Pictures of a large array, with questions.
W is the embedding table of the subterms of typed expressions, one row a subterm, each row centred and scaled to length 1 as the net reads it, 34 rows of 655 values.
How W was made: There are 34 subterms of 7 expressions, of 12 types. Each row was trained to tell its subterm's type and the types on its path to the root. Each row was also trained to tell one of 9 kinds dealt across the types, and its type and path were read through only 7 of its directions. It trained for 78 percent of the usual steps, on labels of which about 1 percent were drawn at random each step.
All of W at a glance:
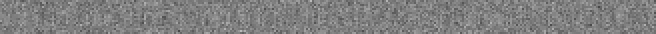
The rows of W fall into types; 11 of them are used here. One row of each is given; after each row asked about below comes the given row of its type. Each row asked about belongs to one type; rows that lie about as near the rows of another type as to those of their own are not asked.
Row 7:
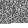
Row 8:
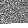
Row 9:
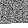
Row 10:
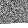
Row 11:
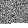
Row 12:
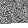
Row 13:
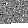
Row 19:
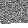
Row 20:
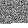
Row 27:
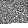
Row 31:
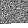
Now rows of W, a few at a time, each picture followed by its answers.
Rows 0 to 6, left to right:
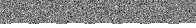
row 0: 7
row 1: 13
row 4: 12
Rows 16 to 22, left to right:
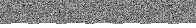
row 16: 9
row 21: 9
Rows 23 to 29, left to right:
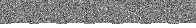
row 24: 19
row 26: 10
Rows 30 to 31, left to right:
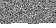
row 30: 13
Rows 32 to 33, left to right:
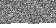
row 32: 27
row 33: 13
